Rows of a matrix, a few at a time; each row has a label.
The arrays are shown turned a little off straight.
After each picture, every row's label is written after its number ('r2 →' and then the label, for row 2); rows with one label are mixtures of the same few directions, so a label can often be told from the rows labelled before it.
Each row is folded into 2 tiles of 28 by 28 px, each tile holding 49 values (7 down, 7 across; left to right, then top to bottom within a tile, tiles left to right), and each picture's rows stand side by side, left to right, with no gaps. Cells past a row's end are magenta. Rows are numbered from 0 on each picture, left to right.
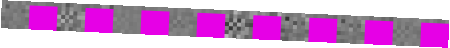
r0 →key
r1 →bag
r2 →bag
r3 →bag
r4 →bag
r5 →key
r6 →key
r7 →bag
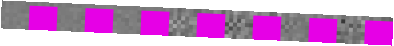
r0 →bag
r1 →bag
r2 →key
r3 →bag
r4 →bag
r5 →bag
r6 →key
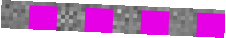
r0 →key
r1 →bag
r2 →key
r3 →key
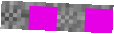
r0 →bag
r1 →bag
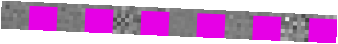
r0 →key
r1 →key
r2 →bag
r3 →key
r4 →key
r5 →key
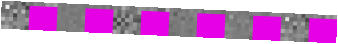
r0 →key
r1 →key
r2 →bag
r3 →key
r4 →key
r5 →key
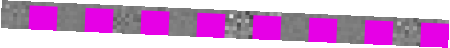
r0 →key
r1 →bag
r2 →bag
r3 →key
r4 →key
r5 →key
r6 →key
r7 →key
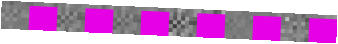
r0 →bag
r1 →bag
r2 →bag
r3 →bag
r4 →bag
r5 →key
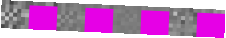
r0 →bag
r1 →bag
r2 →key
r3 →key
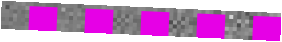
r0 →key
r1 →key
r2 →bag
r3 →bag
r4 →key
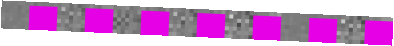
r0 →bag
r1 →key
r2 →bag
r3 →key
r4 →key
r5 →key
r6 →key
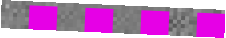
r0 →key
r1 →bag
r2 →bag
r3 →bag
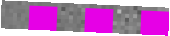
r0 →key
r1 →key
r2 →key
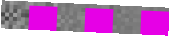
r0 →bag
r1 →bag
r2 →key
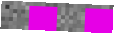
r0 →key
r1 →bag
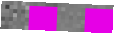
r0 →key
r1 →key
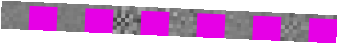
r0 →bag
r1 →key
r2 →bag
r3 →key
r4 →key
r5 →bag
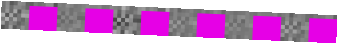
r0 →bag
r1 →bag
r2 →bag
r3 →bag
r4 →bag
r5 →bag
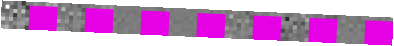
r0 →key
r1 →key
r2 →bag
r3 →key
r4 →key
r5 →key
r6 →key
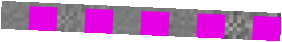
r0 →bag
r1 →bag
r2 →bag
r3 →key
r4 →bag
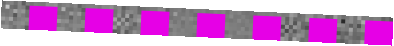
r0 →key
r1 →key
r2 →bag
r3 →key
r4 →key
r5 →bag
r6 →key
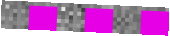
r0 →key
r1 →key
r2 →bag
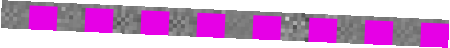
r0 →bag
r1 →key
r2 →bag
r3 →bag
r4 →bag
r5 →key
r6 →bag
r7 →bag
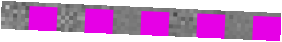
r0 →key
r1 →bag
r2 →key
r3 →key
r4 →key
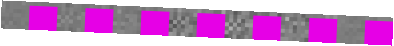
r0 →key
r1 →bag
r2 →key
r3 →bag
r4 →bag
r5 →key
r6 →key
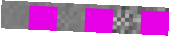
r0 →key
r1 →bag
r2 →bag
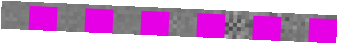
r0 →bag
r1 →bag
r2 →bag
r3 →bag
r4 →bag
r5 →key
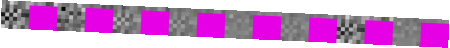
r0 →bag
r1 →key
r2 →bag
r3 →bag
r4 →key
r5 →bag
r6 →bag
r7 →key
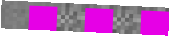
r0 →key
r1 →bag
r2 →bag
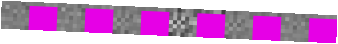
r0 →key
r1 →key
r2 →bag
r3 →bag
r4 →bag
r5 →key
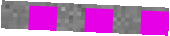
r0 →key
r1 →key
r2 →bag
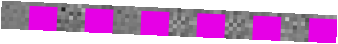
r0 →key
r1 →key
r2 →key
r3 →bag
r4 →bag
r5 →key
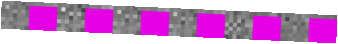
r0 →key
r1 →key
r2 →key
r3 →key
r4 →bag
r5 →key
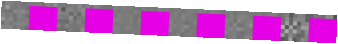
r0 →key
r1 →key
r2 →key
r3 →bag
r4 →bag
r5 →bag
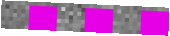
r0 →key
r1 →key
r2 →key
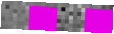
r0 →key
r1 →key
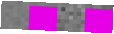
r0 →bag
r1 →key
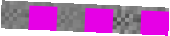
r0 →bag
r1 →bag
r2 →bag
